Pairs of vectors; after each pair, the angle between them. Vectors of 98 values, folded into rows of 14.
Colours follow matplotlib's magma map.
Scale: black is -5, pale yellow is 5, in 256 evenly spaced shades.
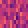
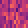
nearly opposite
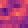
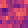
nearly parallel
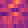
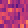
partly opposed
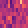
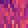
partly aligned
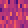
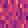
nearly opposite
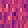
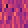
nearly opposite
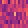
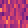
partly opposed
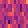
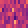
partly aligned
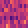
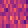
nearly opposite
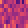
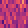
partly opposed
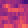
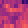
nearly parallel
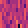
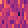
partly aligned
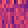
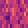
partly opposed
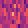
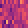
orthogonal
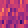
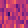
orthogonal
